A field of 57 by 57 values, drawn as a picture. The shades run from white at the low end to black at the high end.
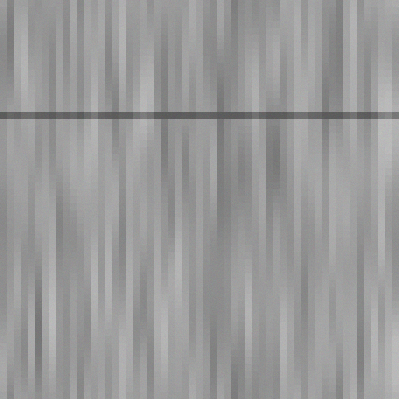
Grain: streaks running down. Odd lines: row 17. Average level on the scale: 40%.
